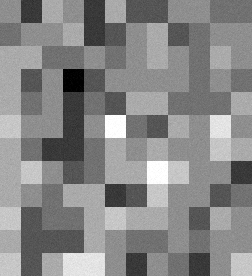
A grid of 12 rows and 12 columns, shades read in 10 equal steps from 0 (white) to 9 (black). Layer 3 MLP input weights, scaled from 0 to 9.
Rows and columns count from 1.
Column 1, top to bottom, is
4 5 3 3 3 2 3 3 3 2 3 2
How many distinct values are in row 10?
5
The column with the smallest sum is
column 1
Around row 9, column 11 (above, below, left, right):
4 3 4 5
